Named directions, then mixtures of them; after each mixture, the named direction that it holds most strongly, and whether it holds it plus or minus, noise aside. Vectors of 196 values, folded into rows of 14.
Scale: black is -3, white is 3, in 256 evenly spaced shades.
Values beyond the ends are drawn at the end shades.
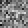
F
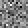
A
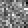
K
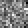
K, plus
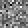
A, minus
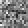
F, minus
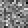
K, plus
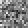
F, minus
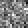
K, plus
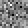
A, plus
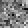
K, minus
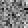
K, minus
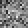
F, plus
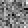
K, minus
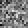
F, plus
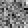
K, minus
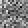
A, plus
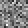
A, plus
